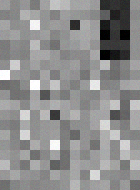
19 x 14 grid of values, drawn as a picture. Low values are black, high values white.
The halves do not mirror each other. The ninth with the lowest average is the top right. An odd patch, lower than its surroundings, sits in the top right.
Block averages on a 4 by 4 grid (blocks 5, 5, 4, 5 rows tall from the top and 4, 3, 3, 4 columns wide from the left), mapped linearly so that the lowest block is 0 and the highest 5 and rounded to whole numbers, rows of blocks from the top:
5550
5453
5445
4455
